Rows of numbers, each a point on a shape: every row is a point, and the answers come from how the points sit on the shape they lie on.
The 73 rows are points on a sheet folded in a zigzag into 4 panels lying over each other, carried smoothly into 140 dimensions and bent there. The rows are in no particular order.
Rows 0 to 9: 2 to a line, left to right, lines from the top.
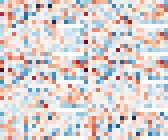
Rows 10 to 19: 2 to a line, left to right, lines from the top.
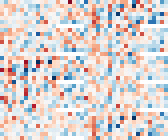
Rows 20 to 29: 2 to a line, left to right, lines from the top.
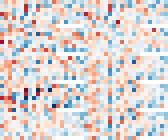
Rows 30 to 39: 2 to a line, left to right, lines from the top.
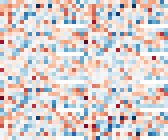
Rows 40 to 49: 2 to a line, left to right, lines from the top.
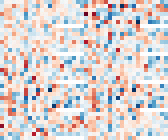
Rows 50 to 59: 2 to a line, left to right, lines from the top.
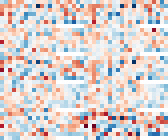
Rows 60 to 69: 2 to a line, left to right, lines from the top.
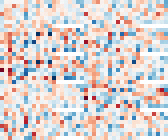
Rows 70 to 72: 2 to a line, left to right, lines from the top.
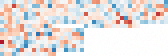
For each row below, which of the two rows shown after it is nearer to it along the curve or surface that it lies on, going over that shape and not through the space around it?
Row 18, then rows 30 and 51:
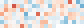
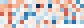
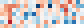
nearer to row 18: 51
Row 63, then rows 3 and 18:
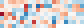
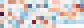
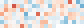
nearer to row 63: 3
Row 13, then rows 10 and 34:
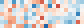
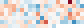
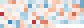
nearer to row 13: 10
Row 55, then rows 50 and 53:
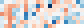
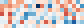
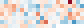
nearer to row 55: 50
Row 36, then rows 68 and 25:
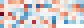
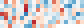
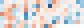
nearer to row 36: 68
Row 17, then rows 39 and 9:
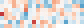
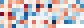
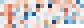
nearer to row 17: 39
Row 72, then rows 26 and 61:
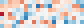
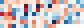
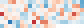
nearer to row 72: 61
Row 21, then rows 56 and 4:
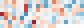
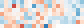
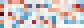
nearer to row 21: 4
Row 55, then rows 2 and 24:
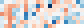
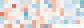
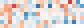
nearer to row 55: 2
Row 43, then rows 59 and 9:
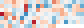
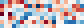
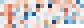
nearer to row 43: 59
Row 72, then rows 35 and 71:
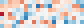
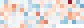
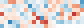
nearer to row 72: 71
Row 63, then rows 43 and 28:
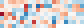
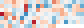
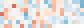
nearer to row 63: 43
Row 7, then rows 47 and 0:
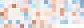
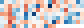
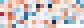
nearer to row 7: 47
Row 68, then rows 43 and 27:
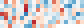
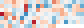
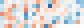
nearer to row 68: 43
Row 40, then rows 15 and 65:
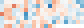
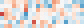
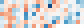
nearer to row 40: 65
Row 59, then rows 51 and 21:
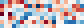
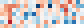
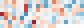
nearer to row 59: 21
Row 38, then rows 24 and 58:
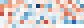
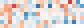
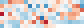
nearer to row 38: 24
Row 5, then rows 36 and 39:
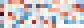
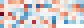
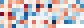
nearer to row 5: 36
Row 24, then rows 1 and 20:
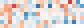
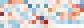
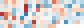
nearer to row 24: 1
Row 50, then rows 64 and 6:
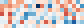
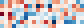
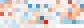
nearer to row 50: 6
